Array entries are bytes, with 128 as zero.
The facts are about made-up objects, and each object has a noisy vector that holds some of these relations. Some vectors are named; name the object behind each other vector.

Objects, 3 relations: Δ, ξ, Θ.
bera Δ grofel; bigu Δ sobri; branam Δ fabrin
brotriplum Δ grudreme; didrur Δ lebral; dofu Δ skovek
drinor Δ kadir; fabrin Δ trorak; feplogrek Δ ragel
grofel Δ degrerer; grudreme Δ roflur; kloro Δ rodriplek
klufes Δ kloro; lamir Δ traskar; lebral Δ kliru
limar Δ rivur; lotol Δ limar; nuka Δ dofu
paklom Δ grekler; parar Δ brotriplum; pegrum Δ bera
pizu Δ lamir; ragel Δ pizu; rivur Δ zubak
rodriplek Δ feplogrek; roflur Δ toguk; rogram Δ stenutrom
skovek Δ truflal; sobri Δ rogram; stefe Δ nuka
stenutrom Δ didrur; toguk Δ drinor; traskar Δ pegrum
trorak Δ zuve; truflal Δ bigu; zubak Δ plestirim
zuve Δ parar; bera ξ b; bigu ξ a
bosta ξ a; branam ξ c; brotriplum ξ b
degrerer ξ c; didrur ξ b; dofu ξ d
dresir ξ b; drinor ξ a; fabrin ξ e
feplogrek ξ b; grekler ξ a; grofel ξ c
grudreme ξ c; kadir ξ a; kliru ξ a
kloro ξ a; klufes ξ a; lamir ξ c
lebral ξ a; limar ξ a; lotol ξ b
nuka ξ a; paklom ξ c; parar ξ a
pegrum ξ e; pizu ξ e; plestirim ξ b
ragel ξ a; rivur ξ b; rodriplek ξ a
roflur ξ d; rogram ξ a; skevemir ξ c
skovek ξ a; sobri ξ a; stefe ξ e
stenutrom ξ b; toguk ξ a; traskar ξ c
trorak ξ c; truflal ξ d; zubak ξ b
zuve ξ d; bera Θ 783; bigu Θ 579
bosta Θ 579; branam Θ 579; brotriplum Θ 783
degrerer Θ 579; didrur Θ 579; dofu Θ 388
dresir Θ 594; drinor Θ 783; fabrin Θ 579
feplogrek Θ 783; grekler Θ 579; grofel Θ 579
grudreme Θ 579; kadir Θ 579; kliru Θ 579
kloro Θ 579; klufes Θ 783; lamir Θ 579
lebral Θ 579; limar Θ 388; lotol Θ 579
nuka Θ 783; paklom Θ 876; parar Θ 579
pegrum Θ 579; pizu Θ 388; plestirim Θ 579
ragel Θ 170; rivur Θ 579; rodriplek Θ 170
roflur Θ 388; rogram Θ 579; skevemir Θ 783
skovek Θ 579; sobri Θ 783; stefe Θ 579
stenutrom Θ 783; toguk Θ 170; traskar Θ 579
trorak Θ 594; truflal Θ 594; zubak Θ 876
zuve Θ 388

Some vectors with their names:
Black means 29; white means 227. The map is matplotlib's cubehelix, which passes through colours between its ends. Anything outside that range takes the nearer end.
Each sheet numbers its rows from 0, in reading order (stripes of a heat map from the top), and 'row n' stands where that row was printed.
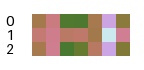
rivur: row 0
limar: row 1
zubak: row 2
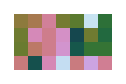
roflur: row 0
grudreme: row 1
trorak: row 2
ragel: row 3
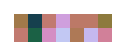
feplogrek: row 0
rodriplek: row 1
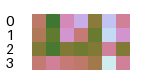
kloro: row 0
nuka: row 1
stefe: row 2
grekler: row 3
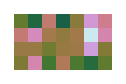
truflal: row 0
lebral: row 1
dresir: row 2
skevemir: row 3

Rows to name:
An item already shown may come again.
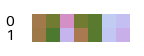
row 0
bigu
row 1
skovek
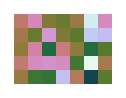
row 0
lebral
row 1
bigu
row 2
grofel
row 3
toguk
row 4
lamir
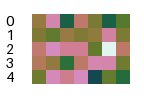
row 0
grofel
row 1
stefe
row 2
drinor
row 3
bera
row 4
grudreme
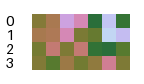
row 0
brotriplum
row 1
sobri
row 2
branam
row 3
stefe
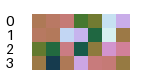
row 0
rogram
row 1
parar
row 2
truflal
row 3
feplogrek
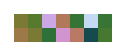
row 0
zuve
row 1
traskar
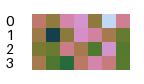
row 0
klufes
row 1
pizu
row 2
fabrin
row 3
pegrum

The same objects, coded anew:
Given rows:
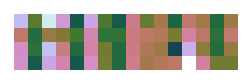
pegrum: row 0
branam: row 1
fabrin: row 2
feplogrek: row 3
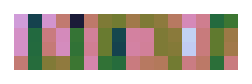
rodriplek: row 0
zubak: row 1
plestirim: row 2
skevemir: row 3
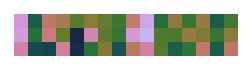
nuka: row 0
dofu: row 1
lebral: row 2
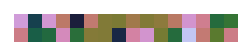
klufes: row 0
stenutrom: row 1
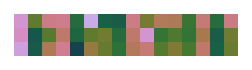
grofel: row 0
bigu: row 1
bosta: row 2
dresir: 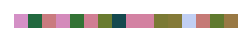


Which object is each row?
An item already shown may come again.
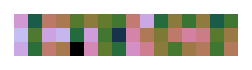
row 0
nuka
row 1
bera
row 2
roflur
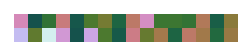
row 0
sobri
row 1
pegrum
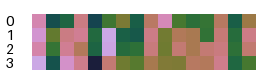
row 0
rogram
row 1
degrerer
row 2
lamir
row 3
ragel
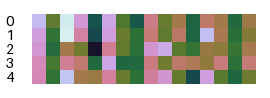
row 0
pegrum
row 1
pizu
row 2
truflal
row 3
traskar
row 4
stefe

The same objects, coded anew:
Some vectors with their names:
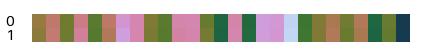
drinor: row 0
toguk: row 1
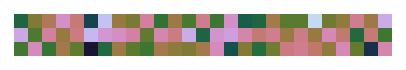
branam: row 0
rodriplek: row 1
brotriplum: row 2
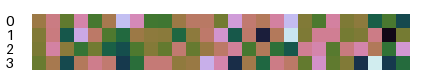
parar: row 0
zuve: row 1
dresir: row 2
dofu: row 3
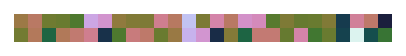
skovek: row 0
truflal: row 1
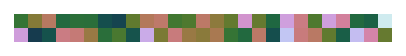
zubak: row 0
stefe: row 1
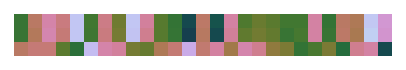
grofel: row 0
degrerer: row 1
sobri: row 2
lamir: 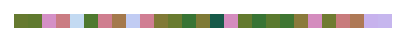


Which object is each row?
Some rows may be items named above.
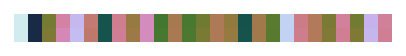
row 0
pizu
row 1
pizu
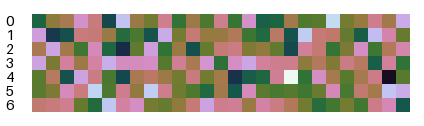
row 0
branam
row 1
stefe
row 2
bera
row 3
ragel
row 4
roflur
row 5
traskar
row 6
rogram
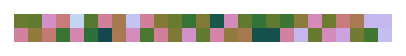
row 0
lamir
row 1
feplogrek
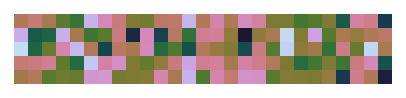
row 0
bigu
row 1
fabrin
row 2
pegrum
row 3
rogram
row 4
nuka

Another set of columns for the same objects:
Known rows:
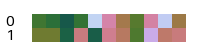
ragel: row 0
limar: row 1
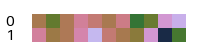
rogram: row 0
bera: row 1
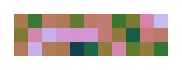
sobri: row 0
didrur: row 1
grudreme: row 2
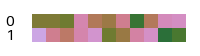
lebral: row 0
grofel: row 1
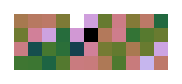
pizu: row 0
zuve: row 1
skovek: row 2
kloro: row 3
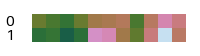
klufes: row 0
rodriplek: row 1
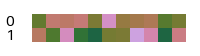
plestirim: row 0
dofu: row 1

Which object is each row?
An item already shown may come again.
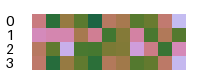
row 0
bigu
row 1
branam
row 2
truflal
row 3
bigu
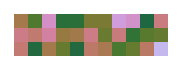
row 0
dofu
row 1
stefe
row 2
bigu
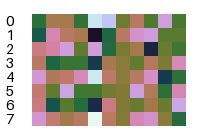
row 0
feplogrek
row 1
roflur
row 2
fabrin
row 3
nuka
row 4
pegrum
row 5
truflal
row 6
skovek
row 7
lamir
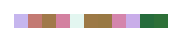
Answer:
traskar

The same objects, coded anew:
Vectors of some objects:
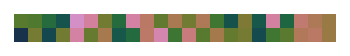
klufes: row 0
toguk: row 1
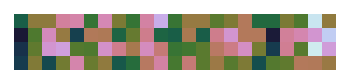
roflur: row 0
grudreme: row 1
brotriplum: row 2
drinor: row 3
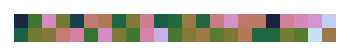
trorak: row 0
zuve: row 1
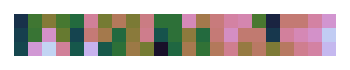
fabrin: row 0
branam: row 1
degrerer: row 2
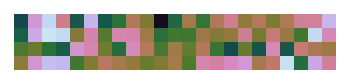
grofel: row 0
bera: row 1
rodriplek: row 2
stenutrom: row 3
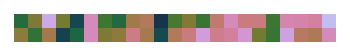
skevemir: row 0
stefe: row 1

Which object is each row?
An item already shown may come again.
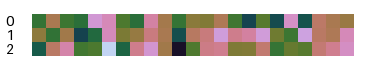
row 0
ragel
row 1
stefe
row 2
pizu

